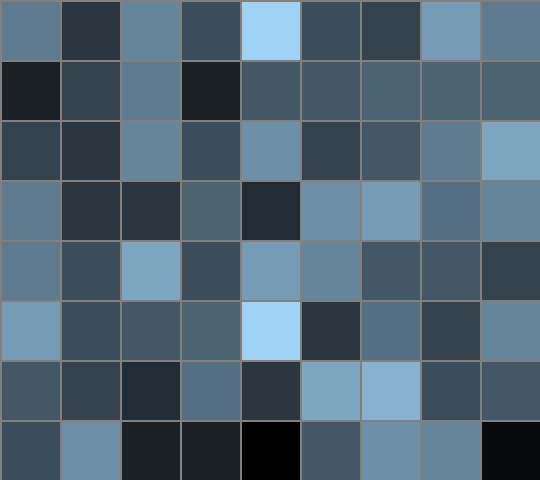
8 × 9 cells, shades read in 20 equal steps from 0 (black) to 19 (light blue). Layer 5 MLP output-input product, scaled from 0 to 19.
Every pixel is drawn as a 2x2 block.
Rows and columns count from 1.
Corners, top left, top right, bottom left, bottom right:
11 11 7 1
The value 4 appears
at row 4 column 5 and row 7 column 3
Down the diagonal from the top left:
11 6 12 9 14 5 16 12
